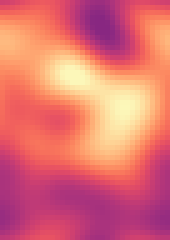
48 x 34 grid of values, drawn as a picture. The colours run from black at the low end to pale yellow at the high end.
There are no regular stripes. On average the colour sits 70% of the way up the scale. The texture varies smoothly and slowly.
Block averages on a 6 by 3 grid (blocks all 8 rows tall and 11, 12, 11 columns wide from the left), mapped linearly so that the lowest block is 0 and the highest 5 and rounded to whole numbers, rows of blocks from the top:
3 0 2 | 4 4 3 | 3 5 5 | 2 4 4 | 1 1 1 | 0 0 0
